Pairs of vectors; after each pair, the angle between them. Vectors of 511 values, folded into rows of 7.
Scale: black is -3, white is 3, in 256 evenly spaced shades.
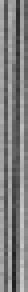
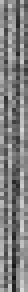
nearly parallel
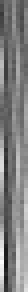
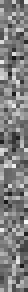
orthogonal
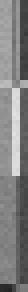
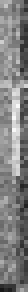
nearly parallel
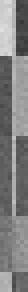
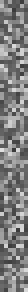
orthogonal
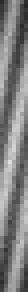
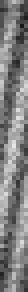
nearly parallel
